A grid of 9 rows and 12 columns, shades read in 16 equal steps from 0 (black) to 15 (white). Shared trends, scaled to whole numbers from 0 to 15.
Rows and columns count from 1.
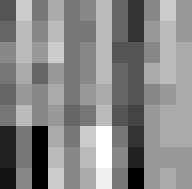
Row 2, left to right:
6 11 8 11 7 7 11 6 3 9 11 9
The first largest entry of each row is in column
2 2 4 7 4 2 7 7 7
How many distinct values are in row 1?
9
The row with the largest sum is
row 3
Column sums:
44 86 46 94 64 80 109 56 30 79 93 86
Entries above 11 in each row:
2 0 1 0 0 0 2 1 2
